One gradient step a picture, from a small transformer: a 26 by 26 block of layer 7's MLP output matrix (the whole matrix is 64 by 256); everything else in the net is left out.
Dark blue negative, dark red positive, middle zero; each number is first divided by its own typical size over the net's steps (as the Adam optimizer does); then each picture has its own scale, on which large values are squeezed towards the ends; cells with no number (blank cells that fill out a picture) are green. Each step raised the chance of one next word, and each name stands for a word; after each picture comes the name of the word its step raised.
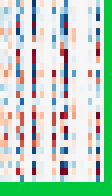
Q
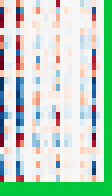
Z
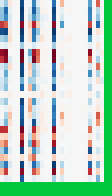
Q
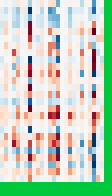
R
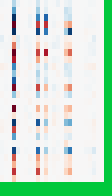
Q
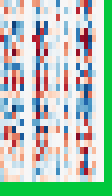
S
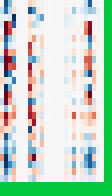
R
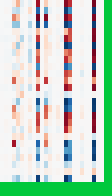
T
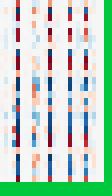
Z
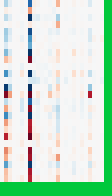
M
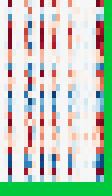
S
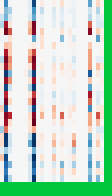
R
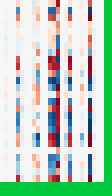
Z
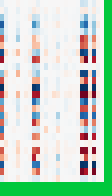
M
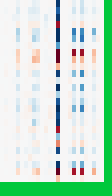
Q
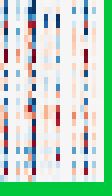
Q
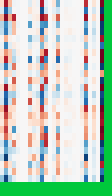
T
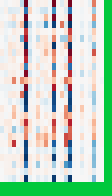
T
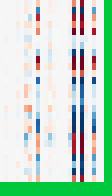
Z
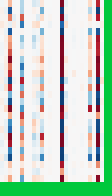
Z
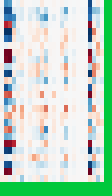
Q
